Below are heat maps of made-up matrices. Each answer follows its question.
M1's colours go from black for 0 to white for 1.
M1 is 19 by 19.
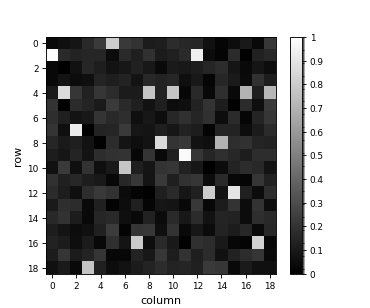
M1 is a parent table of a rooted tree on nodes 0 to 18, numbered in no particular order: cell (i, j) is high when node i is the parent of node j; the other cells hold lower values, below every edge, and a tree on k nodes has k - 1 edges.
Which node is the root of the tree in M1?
4
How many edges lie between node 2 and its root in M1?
3
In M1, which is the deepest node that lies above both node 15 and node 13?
12
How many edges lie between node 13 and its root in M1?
3
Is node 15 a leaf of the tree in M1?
yes
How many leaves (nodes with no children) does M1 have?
9
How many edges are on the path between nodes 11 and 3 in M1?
5
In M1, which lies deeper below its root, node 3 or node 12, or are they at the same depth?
the same depth
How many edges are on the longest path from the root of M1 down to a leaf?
3
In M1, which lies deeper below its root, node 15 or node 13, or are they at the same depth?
the same depth
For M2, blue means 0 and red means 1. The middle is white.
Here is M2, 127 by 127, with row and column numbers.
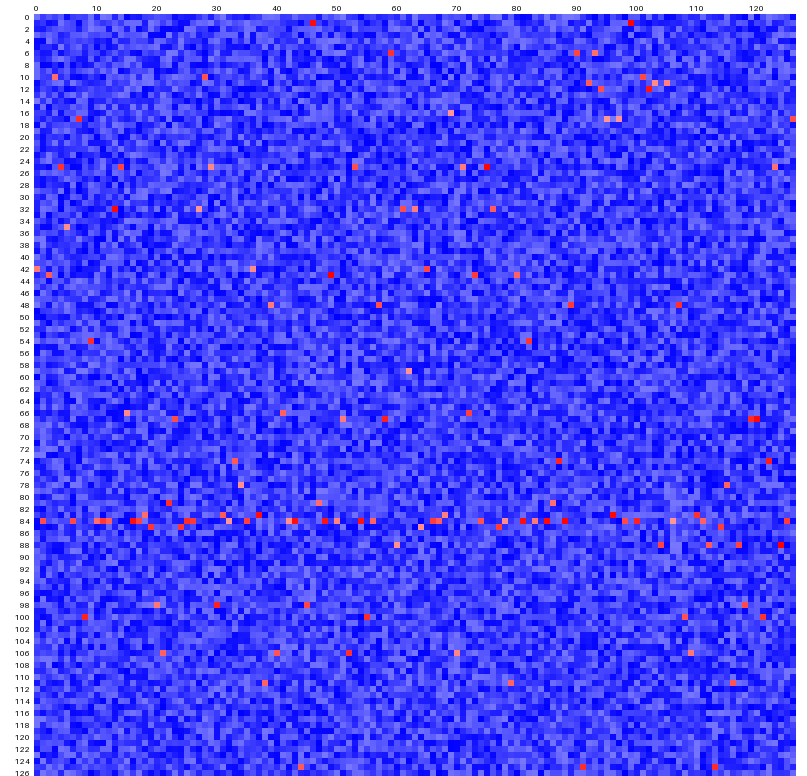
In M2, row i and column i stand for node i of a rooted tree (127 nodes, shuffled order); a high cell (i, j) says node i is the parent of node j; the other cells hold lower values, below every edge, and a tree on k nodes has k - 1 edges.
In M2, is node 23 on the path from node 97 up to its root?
no
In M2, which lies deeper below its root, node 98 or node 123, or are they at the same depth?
node 123
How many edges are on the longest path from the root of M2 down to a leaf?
3
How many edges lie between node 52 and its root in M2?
2
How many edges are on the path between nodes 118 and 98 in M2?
1
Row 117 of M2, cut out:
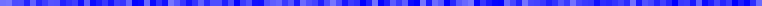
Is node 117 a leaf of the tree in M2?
yes
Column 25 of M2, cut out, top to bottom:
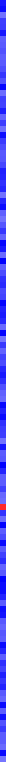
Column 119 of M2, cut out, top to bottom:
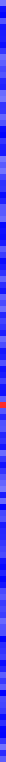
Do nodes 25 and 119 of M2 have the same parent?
no
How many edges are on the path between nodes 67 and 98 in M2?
2
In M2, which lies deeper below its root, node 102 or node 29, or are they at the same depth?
the same depth
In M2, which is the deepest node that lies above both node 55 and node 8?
100
